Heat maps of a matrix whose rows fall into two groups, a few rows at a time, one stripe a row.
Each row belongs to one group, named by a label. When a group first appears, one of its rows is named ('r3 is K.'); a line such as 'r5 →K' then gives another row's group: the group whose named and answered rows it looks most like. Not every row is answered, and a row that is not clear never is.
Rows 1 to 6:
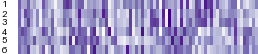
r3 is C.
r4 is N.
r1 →C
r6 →N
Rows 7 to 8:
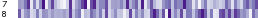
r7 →N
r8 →C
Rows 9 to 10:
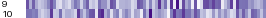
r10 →N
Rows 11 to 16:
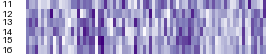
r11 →C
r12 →N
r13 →N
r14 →N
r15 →N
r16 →N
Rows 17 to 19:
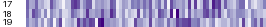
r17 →C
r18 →C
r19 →N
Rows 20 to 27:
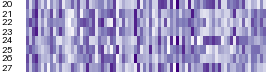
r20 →C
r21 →N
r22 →N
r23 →N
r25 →N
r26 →N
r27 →C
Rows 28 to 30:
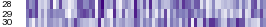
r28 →N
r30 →C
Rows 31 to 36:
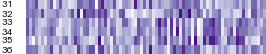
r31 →N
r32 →N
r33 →C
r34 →C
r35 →C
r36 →N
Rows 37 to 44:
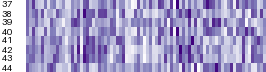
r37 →C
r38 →N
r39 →C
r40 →C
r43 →N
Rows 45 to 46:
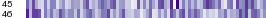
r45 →C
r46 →N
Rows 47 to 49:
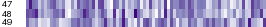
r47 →N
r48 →N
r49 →C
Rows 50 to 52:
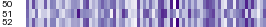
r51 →C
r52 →C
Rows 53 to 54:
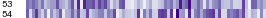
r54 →C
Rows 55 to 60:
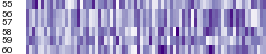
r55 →N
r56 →C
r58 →C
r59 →N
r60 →C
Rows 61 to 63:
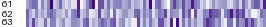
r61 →N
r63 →C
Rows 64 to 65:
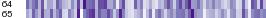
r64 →N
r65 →N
